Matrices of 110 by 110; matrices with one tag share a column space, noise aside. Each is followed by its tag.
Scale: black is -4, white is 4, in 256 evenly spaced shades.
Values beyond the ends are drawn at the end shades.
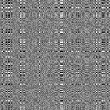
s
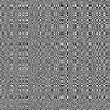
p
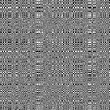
s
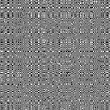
s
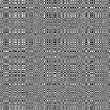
s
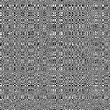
p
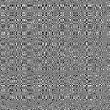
p
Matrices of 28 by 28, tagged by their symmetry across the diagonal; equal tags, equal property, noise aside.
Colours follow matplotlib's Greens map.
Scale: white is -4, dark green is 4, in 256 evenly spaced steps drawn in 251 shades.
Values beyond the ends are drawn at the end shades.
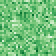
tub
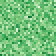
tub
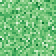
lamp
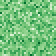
lamp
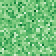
lamp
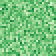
lamp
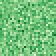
tub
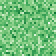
lamp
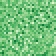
tub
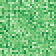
tub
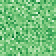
tub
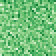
tub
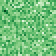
lamp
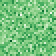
lamp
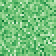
tub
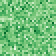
lamp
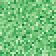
tub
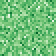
lamp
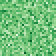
lamp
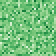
tub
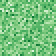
lamp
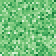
tub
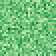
tub
